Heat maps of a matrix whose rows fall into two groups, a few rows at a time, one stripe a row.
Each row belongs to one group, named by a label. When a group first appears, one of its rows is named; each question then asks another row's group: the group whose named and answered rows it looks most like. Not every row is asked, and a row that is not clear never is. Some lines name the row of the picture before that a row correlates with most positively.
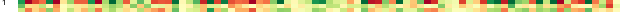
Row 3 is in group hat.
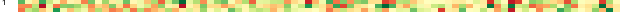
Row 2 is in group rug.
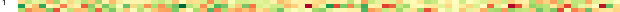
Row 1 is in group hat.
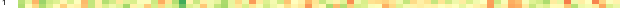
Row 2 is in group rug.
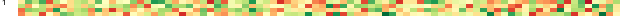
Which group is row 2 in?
rug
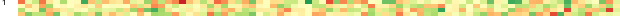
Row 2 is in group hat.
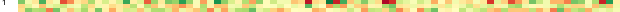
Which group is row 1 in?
rug
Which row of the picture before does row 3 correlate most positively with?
4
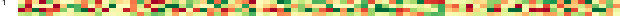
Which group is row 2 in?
rug
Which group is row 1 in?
hat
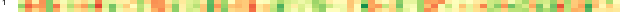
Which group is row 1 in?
hat
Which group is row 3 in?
hat
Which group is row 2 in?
hat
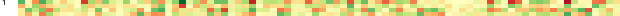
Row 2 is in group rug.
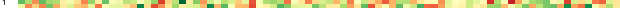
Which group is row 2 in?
hat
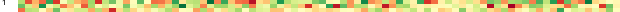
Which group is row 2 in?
rug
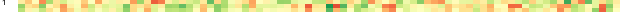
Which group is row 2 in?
rug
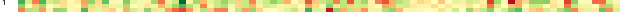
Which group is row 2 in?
rug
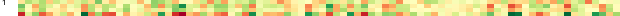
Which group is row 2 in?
rug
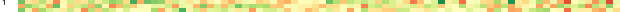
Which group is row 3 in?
rug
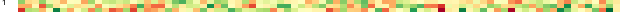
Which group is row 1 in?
rug
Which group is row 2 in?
hat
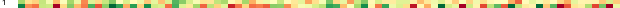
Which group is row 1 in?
rug
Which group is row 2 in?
hat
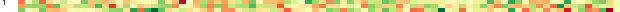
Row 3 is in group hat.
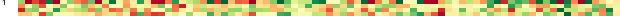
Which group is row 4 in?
hat
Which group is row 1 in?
hat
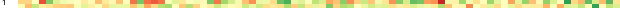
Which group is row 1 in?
hat
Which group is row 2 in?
rug
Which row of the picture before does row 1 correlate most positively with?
4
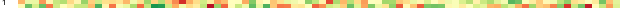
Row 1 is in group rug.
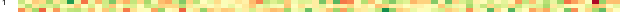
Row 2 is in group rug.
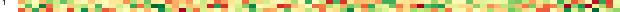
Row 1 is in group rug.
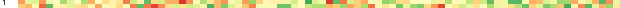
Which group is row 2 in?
hat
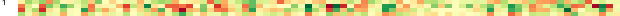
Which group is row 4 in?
rug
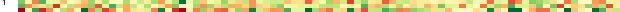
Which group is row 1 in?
rug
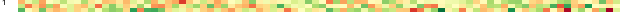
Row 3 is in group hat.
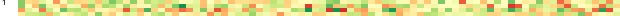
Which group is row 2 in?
rug
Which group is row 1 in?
hat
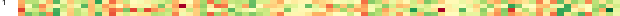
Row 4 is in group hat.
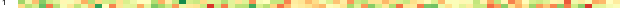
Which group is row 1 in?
rug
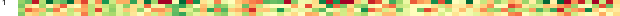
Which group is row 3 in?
hat
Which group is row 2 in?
rug
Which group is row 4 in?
rug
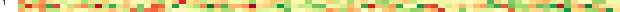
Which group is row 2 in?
hat
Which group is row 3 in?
hat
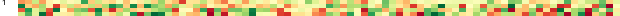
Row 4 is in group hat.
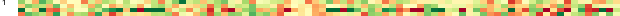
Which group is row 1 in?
rug
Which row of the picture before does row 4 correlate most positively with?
3
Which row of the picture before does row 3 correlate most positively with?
2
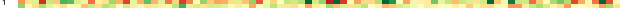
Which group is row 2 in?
rug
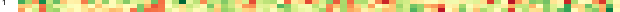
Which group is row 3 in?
hat
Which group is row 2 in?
hat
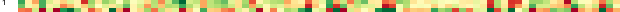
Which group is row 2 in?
rug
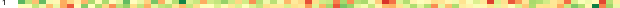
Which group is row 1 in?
rug
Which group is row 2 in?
rug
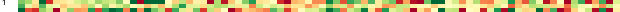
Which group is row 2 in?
rug
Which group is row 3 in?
hat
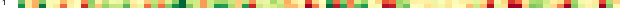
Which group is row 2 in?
rug
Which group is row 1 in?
rug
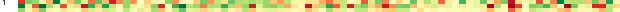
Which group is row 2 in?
rug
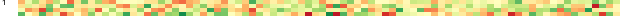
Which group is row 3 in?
hat
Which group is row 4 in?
rug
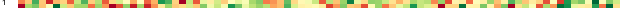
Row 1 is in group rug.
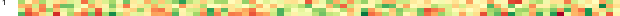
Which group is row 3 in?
hat
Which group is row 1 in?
rug
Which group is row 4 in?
hat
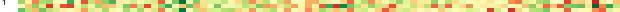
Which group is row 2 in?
rug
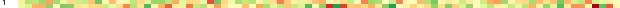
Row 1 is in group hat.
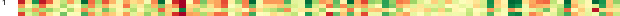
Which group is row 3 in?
rug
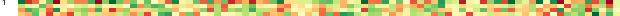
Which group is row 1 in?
hat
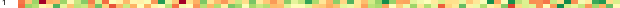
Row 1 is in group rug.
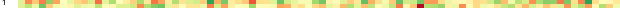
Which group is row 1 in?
hat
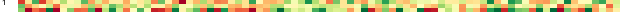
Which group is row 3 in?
hat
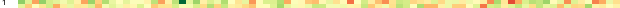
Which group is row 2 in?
hat
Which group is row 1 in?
rug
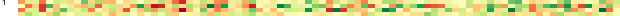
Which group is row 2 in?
hat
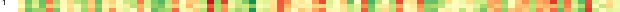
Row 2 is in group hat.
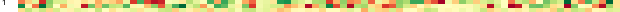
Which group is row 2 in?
rug
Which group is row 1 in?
hat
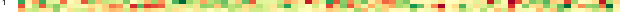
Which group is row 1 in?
rug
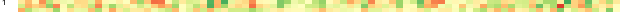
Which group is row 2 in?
hat
